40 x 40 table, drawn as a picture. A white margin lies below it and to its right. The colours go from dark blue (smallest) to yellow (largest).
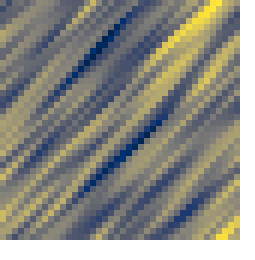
The ninth with the lowest average is the top middle. Streaks slant up to the right. The top right is the ninth with the highest average. The histogram is bell-shaped. No row or column stands out. The halves do not mirror each other.
